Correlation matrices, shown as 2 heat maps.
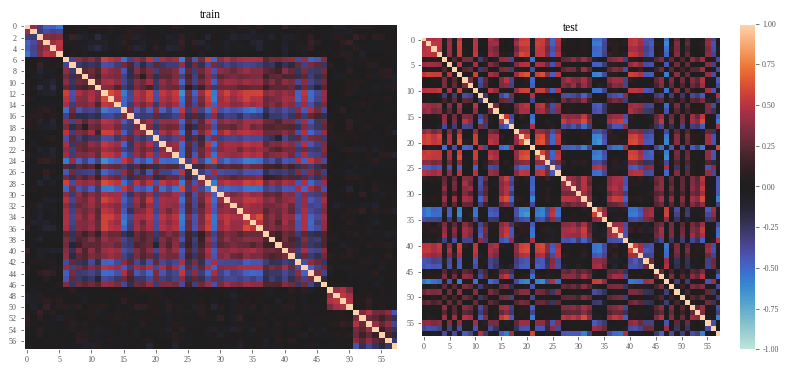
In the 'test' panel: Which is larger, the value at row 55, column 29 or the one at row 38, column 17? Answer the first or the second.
the first
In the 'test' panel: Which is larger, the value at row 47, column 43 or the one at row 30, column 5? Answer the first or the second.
the first
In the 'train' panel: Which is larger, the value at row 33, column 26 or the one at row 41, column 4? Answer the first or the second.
the second
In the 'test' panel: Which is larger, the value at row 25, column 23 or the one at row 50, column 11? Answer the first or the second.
the second
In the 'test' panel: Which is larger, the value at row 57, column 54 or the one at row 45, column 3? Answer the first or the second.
the second
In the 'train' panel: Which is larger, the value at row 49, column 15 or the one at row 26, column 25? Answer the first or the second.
the first
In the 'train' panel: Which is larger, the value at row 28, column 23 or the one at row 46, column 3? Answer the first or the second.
the first
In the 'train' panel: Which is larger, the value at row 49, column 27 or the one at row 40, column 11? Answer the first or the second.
the second
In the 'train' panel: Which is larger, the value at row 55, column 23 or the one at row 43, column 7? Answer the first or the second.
the first
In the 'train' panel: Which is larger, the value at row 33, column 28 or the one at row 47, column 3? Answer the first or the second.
the first
